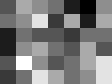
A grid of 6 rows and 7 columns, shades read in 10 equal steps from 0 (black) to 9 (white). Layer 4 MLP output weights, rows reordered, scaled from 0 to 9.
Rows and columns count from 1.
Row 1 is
3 6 5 4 1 0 5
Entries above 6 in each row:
0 1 0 0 2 2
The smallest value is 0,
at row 1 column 6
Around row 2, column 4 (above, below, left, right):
4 3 8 6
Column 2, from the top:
6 5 4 5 9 4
